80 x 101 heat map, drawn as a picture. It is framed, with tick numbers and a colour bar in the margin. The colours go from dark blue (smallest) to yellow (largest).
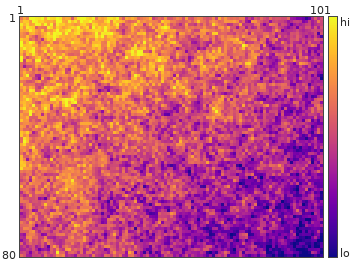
The top left is the ninth with the highest average. No regular stripes run through it. No single row or column stands out from its neighbours. The field climbs toward the top left. Neither half mirrors the other.
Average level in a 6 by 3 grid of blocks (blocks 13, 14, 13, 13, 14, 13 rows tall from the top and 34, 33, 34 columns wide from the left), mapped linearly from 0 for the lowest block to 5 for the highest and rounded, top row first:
5 4 3
4 4 2
4 3 2
3 2 1
3 2 1
3 1 0
